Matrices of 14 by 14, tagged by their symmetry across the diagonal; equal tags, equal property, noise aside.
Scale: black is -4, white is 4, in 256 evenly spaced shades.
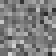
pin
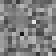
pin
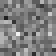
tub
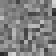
pin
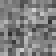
pin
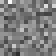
tub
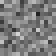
tub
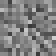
pin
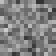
tub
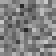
tub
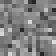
pin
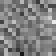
pin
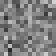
tub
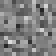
pin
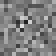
pin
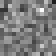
tub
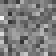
tub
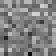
tub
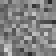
tub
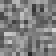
pin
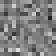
pin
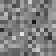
pin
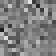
pin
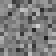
tub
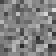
tub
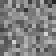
tub
